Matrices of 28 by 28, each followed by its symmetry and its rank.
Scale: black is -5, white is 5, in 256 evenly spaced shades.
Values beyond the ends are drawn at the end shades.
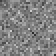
symmetric, full rank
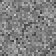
symmetric, full rank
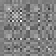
symmetric, rank three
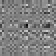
neither, rank three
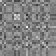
symmetric, rank three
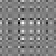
symmetric, rank one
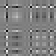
symmetric, rank one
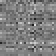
neither, rank three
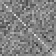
symmetric, full rank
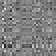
neither, rank three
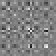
symmetric, rank three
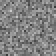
symmetric, full rank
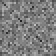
symmetric, full rank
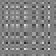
symmetric, rank one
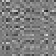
neither, rank three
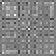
symmetric, rank three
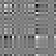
symmetric, rank one
